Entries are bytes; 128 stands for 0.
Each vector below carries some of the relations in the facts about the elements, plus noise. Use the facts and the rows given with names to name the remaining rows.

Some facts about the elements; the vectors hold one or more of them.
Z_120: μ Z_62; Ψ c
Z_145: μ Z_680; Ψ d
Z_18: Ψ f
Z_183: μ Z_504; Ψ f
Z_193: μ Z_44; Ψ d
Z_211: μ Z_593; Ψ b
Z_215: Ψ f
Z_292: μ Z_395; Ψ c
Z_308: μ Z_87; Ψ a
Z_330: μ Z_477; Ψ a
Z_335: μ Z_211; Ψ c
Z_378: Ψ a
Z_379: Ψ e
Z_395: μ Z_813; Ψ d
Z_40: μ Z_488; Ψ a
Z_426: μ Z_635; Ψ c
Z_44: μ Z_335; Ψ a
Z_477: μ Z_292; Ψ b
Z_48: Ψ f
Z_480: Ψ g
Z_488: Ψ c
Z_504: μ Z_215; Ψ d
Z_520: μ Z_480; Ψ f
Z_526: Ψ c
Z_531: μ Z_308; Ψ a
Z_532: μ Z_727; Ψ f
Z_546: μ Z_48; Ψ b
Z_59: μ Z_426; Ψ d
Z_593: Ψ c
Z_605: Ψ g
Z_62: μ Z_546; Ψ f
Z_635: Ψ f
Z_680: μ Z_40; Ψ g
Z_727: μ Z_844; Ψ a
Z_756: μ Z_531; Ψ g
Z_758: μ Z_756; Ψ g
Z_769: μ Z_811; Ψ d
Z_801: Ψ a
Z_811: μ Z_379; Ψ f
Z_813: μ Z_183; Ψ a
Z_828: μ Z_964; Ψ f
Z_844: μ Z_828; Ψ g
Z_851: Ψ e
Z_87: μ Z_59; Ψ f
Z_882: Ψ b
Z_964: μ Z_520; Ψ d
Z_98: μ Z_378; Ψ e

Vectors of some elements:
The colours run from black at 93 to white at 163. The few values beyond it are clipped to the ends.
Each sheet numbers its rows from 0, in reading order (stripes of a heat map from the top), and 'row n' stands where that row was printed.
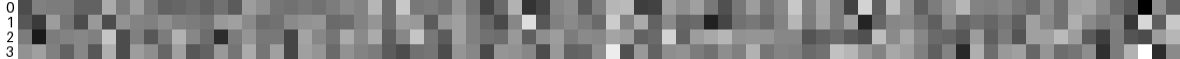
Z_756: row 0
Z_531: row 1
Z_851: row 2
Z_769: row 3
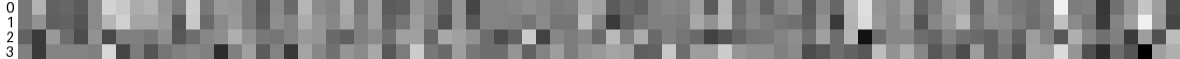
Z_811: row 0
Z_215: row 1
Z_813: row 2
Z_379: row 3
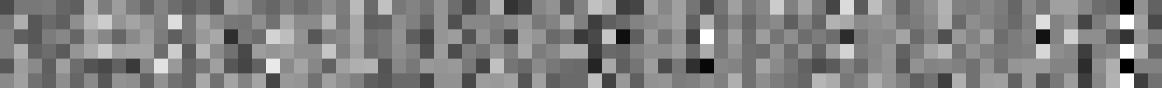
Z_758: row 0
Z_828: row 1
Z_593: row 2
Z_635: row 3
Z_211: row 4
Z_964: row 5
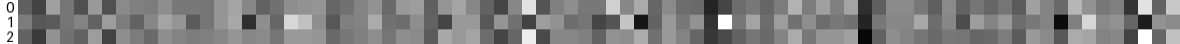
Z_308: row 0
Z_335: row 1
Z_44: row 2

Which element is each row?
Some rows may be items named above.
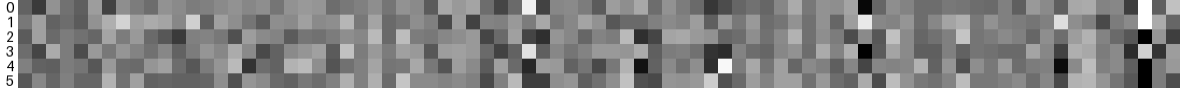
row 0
Z_44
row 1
Z_87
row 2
Z_480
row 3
Z_378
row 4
Z_292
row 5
Z_680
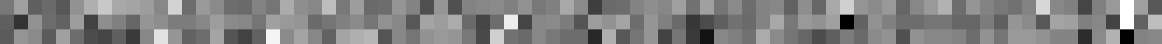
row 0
Z_18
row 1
Z_44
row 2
Z_211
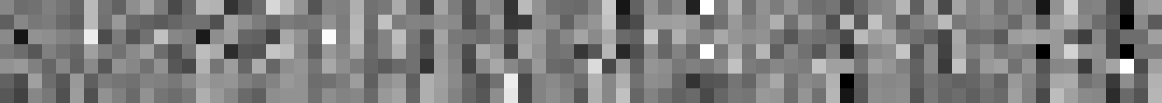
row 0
Z_426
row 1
Z_605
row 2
Z_98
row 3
Z_488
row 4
Z_59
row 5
Z_727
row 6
Z_40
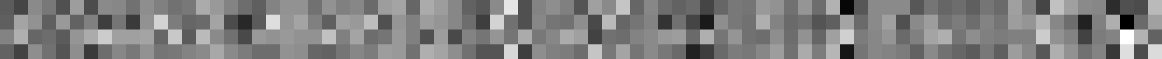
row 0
Z_40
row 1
Z_546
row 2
Z_635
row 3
Z_330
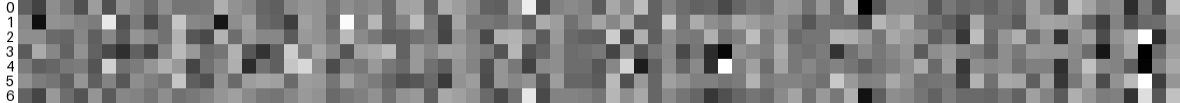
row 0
Z_40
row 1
Z_98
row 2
Z_145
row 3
Z_477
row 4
Z_120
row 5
Z_193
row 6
Z_801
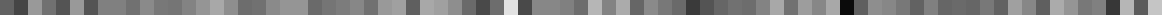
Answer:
Z_801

